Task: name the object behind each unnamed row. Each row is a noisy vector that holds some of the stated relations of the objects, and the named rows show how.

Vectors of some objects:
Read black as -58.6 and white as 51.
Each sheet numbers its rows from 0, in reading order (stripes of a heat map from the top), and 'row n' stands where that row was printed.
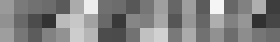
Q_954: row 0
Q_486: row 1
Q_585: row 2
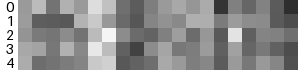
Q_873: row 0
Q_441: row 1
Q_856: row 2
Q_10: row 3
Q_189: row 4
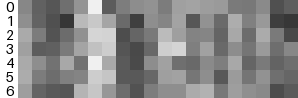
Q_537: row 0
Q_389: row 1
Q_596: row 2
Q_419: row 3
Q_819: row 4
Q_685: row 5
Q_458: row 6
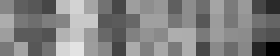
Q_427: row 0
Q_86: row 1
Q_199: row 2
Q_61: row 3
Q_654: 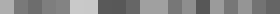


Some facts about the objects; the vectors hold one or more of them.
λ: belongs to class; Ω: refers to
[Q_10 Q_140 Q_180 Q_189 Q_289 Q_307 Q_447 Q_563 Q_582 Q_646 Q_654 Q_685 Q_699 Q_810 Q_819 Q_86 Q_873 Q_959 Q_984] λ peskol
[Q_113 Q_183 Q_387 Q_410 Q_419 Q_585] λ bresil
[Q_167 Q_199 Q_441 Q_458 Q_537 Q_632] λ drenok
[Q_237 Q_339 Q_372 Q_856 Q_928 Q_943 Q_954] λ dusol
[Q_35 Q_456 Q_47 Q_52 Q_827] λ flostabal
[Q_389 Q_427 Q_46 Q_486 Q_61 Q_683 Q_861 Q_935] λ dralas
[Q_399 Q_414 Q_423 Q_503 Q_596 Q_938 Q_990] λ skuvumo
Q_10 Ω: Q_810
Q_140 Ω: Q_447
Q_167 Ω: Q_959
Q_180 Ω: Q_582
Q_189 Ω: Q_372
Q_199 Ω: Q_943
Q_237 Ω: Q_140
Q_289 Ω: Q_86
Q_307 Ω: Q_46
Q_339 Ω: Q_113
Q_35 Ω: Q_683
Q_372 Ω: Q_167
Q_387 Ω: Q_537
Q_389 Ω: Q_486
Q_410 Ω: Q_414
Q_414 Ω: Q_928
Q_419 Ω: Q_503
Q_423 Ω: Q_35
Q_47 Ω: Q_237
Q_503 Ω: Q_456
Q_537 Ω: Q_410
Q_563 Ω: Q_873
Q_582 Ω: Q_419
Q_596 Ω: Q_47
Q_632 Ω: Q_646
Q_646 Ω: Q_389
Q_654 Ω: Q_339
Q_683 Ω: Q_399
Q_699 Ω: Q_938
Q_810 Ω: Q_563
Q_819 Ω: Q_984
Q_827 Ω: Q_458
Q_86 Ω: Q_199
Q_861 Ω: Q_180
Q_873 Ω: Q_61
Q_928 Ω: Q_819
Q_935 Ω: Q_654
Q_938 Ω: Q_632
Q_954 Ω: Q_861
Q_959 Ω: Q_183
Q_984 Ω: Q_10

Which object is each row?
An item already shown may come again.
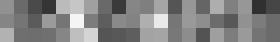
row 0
Q_486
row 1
Q_387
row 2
Q_582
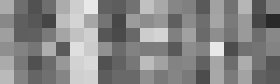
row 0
Q_503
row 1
Q_427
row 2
Q_419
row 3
Q_928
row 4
Q_938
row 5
Q_35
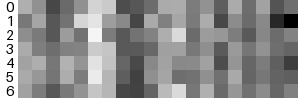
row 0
Q_399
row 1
Q_61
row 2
Q_410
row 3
Q_685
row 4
Q_810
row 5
Q_984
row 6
Q_183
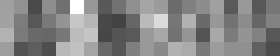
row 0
Q_414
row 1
Q_183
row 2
Q_180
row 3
Q_632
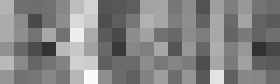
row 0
Q_582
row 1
Q_990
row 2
Q_819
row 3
Q_486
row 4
Q_52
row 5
Q_372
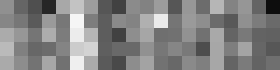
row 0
Q_861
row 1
Q_387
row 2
Q_984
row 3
Q_47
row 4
Q_819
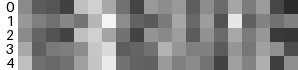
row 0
Q_683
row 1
Q_943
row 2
Q_46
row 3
Q_699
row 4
Q_456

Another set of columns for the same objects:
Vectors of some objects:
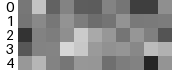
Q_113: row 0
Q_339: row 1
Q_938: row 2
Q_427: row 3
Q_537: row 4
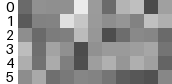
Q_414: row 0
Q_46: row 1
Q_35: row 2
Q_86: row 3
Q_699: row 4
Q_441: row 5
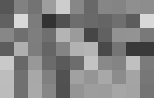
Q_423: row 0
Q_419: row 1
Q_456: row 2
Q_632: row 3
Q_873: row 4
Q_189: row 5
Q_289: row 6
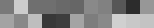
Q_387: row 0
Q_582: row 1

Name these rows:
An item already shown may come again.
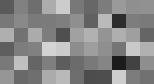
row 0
Q_596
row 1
Q_372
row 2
Q_699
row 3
Q_61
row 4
Q_183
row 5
Q_47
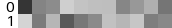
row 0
Q_389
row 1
Q_819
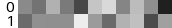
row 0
Q_646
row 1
Q_414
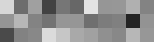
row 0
Q_10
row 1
Q_537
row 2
Q_486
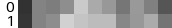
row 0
Q_938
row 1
Q_389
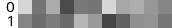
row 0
Q_984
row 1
Q_456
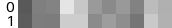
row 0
Q_683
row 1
Q_61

